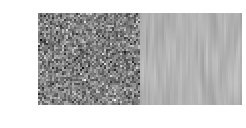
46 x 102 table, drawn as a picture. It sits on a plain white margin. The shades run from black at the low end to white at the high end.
It is made of 1 by 2 panels. Panel 1,1: middling, fine-grained, strong in contrast. Panel 1,2: high, streaked downward, faint in contrast.
